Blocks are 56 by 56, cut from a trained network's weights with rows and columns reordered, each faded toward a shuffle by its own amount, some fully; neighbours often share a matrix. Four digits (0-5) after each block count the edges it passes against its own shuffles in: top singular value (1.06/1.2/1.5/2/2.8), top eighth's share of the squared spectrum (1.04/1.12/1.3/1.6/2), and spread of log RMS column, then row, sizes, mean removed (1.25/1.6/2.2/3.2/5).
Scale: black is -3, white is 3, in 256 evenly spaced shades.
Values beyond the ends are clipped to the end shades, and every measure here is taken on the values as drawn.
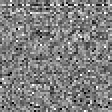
4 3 0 2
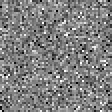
0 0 0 0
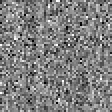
2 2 1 1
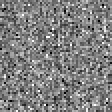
1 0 0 0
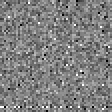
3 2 0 1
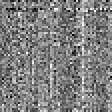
3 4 2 2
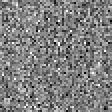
2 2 0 1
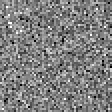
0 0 0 0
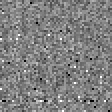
2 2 0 1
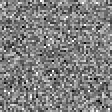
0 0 0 0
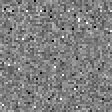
1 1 0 0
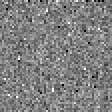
1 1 0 0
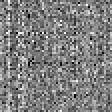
3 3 2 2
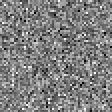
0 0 0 0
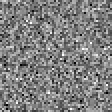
0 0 0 0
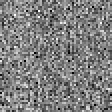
2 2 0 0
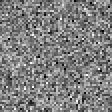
0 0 0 0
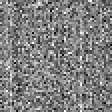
2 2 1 0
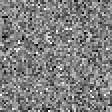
1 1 0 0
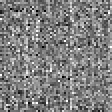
2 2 1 1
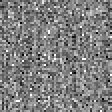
2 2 1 1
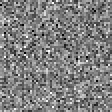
1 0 0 0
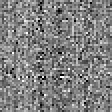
3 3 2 1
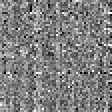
3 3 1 2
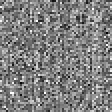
2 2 0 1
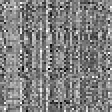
4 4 3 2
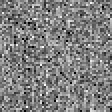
2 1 0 0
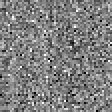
1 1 0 1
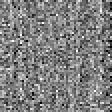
3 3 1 1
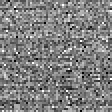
3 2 1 0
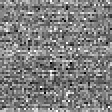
3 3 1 1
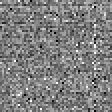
2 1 1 0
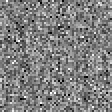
1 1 0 0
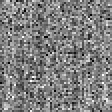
2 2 1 0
